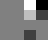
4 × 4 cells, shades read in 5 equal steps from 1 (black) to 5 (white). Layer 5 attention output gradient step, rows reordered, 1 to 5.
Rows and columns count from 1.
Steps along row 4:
same down up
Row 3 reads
3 3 3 3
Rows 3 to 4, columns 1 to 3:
3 3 3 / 3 3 2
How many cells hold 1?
1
